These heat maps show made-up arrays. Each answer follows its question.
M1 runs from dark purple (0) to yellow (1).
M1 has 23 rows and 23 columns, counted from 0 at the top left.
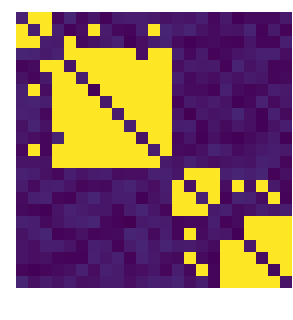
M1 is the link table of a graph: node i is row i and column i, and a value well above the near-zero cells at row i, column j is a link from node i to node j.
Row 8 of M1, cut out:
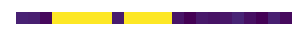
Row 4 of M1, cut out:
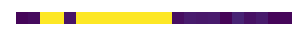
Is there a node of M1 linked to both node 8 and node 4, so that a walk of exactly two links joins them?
yes
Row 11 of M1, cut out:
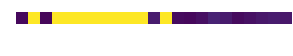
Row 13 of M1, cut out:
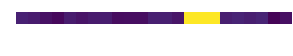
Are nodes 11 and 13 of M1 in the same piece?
no
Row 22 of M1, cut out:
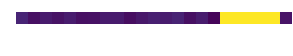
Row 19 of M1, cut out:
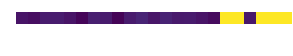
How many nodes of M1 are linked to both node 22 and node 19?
4
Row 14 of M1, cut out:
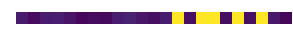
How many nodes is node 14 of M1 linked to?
5
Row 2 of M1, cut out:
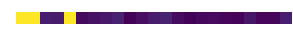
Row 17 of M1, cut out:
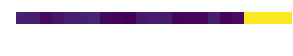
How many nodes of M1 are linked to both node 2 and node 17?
0
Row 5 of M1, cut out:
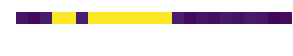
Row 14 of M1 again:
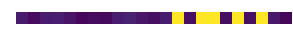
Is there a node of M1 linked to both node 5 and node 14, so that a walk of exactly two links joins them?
no
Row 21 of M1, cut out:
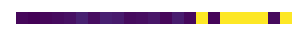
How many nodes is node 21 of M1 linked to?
6
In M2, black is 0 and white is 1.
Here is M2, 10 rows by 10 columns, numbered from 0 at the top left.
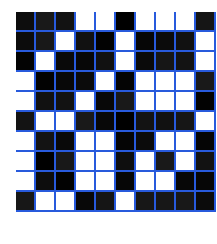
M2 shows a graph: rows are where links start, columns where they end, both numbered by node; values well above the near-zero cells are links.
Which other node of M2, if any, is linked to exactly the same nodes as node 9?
none
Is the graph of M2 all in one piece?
no
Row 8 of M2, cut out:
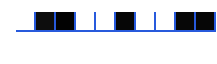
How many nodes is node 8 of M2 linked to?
5
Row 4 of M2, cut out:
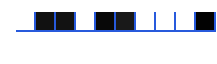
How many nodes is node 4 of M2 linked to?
5
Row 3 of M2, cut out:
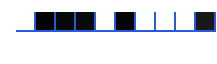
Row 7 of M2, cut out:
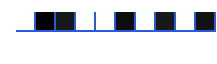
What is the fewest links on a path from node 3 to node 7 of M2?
1
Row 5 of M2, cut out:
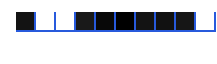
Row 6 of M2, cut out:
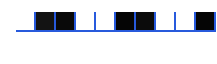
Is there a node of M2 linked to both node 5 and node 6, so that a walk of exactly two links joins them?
no
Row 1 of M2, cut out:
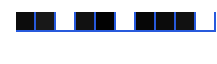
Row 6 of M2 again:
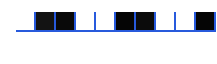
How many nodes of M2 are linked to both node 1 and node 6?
0
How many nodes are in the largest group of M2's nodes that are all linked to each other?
6
